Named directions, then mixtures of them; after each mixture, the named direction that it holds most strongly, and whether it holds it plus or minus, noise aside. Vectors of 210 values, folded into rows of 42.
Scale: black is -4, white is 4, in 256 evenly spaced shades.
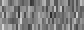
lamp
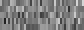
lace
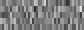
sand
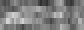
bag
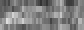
bag, plus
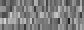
sand, plus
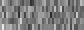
lamp, plus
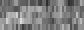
bag, plus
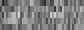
lamp, minus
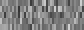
lamp, plus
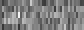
lamp, minus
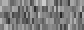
sand, plus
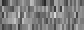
lamp, minus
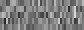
lace, plus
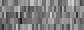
lamp, minus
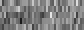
lamp, minus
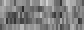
bag, minus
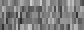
lamp, minus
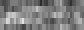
bag, plus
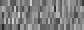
lace, minus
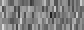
lamp, plus
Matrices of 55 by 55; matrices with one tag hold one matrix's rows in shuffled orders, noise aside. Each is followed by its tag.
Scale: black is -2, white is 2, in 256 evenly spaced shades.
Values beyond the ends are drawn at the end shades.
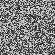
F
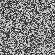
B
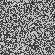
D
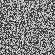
D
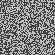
D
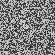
F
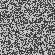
F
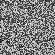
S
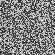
B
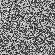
F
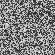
F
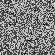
D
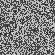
D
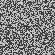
S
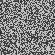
D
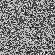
F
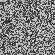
B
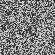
B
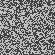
F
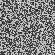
B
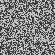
S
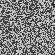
B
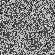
D
